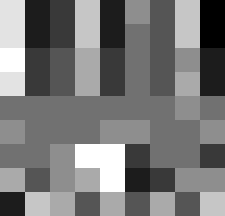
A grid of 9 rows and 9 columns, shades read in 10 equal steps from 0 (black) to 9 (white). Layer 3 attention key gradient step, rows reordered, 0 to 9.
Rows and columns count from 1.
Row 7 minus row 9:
3 -3 -1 6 3 -1 -2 1 -5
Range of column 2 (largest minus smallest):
6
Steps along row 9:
up down down up down up down up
